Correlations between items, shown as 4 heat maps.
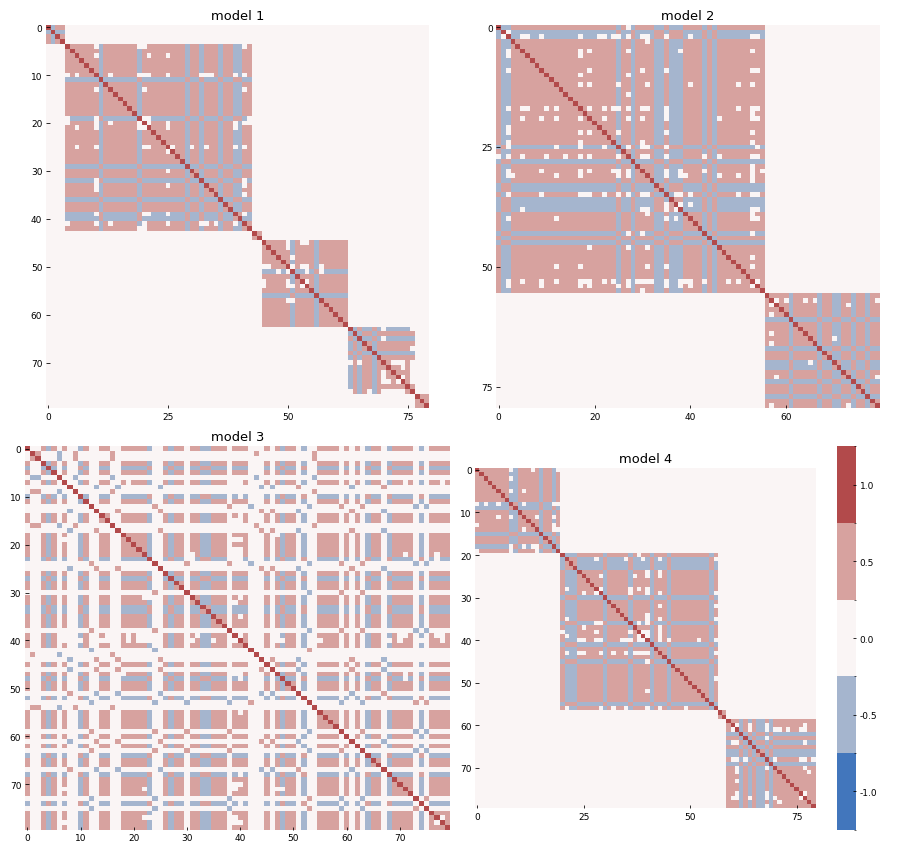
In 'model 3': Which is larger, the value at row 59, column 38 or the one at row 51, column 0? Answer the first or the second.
the first
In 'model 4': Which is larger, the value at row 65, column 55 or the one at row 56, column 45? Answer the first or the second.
the first
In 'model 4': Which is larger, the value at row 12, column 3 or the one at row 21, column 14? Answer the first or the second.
the first
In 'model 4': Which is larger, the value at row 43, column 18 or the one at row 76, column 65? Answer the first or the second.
the second
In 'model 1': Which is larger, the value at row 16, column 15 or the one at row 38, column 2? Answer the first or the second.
the first
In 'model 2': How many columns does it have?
80
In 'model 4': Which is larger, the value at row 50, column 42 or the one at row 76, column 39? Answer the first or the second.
the first
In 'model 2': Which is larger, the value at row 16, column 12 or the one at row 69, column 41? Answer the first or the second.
the first
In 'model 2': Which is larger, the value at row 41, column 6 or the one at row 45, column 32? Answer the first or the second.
the first
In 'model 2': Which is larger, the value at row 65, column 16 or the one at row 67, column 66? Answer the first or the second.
the first
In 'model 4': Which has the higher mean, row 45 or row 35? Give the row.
35
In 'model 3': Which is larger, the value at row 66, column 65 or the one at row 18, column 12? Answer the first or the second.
the first
